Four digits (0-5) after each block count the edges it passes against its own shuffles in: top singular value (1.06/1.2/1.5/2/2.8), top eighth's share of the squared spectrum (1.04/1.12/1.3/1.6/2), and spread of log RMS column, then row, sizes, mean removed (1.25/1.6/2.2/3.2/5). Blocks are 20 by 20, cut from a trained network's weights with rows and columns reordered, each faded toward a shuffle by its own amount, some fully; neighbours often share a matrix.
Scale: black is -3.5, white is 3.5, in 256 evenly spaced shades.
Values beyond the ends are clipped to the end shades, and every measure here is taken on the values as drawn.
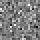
0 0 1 0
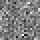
0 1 0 0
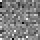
2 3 1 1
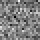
0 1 0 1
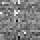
2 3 1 1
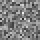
0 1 0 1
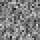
0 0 0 0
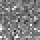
1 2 1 0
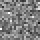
0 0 0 0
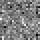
1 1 0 0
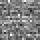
2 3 0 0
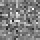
1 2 1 1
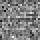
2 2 0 0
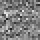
1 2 1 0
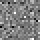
1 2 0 0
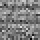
3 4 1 0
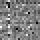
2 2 1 0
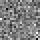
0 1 1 0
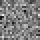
1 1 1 0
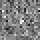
1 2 0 0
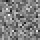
0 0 0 0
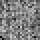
1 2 0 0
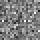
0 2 0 1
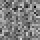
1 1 0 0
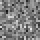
1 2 0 1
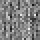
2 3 1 0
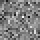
0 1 0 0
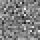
1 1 0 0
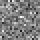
1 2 0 0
